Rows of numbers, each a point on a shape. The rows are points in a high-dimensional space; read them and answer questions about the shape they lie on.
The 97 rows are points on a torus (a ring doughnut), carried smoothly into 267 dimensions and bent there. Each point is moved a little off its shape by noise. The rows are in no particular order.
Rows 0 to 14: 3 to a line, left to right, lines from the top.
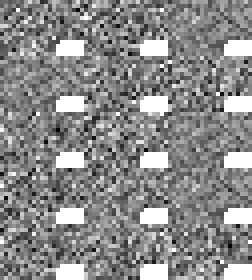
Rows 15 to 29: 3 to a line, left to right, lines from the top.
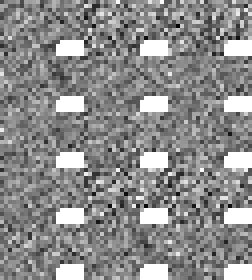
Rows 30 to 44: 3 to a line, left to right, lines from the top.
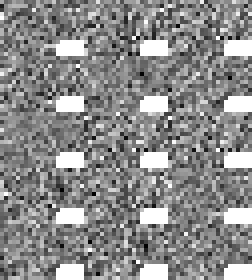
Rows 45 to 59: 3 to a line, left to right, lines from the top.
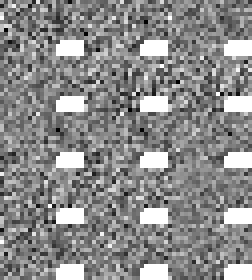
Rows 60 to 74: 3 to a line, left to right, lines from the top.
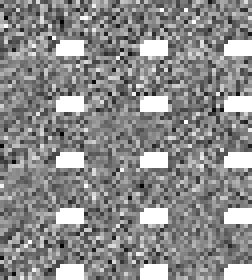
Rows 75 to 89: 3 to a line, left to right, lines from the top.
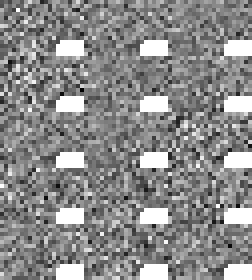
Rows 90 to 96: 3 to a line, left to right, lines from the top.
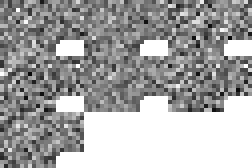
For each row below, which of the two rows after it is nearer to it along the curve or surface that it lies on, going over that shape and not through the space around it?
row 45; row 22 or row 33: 33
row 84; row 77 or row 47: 77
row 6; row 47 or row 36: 36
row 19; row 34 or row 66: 66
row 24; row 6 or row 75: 75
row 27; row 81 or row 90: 90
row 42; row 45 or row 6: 6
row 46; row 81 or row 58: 81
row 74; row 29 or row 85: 85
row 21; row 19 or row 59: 59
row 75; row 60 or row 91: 60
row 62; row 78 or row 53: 78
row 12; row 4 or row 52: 4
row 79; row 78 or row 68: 68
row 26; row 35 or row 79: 35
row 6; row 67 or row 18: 67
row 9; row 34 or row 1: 1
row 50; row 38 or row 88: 38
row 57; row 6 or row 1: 1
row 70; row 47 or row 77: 77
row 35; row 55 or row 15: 15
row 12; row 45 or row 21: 45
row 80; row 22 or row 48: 22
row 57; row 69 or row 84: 69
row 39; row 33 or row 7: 33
